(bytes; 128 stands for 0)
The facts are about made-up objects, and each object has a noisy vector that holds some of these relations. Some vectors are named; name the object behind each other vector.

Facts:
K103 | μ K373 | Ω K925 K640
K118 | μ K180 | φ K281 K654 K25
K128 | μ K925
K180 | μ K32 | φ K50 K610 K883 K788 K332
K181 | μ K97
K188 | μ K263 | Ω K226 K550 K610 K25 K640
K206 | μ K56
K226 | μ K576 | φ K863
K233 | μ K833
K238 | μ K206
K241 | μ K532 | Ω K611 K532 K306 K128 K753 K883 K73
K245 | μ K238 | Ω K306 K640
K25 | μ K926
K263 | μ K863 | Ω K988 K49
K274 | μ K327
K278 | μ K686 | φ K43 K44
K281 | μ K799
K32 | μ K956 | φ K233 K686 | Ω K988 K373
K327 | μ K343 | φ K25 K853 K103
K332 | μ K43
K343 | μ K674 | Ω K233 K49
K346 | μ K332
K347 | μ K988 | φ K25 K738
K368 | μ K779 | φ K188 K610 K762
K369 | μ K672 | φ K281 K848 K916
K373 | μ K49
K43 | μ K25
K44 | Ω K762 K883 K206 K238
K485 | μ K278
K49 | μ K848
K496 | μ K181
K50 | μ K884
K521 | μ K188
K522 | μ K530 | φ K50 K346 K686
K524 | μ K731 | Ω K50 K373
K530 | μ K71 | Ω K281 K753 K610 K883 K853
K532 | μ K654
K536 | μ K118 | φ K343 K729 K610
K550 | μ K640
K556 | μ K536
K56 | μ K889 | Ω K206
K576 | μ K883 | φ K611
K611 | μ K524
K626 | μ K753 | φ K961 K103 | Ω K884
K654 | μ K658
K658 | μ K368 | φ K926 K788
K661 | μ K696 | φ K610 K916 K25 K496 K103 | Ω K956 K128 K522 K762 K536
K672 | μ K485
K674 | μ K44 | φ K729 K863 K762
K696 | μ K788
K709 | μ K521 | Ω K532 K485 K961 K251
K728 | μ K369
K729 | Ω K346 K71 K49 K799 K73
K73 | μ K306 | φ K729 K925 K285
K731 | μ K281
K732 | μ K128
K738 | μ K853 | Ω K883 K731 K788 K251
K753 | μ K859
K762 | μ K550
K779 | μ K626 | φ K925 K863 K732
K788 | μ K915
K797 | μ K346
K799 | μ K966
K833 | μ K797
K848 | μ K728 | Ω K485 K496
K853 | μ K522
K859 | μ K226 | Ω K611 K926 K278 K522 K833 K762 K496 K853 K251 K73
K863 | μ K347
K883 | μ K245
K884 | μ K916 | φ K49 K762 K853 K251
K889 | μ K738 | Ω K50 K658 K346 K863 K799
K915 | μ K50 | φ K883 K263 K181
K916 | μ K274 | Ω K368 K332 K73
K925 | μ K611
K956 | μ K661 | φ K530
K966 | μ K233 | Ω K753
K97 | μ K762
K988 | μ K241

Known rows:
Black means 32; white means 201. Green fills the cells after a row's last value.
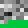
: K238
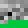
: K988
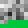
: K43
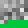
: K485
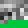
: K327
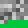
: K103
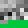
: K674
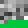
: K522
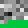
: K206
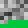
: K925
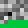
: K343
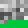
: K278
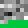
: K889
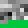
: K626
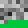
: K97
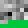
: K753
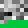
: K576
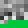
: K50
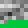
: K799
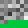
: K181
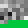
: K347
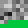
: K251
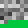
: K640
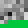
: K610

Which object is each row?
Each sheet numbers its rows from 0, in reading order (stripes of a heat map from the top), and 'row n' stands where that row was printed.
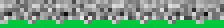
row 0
K729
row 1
K49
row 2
K738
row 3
K686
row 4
K332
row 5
K373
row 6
K233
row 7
K532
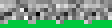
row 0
K226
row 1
K241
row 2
K281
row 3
K306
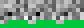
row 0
K853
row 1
K863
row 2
K285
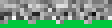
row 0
K661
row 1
K859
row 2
K25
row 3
K709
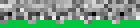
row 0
K44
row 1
K696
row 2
K73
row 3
K611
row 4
K530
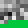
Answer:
K916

